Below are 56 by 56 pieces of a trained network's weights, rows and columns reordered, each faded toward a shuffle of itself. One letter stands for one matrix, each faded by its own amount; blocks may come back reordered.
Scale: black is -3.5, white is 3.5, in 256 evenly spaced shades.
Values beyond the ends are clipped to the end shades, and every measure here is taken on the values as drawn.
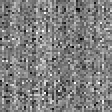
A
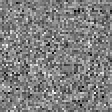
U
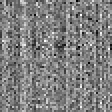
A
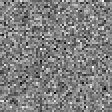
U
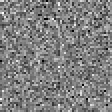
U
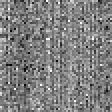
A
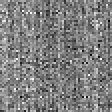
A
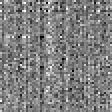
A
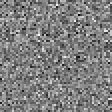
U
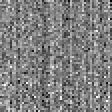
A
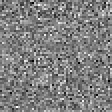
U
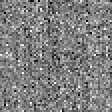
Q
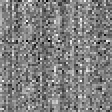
A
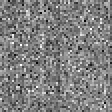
Q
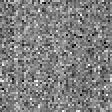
Q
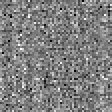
Q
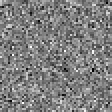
U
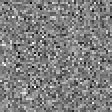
U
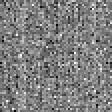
Q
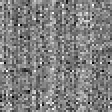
A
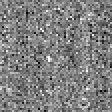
Q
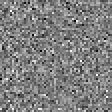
U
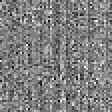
A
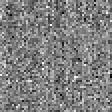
Q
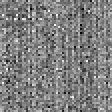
A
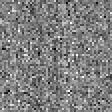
Q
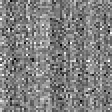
A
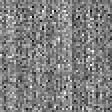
A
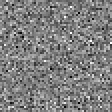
U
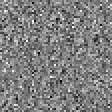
U
